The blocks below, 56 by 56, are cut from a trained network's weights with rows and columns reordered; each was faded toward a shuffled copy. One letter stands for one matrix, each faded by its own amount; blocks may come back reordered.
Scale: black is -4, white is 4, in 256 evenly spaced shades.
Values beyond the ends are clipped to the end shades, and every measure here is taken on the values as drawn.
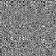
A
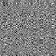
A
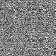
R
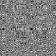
A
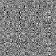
A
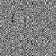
A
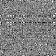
R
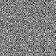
A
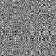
A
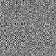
A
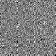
A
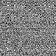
R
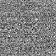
R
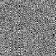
A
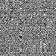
R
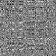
A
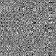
A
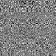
A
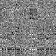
R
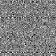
R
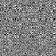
A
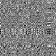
A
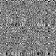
A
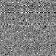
R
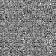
R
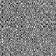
A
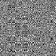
A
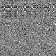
R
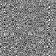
A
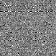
R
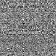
R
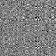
A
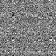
R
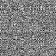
R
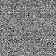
R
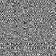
A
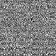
R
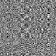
A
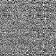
R
